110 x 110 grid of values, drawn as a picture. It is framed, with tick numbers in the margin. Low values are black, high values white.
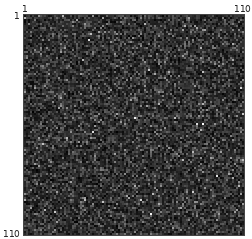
There is no seam. Overall the values sit about 20% of the way up the scale. No overall slope runs across the table. There are no regular stripes. Most values sit low, with a long tail of high ones. No single row or column stands out from its neighbours. The texture is fine-grained noise.
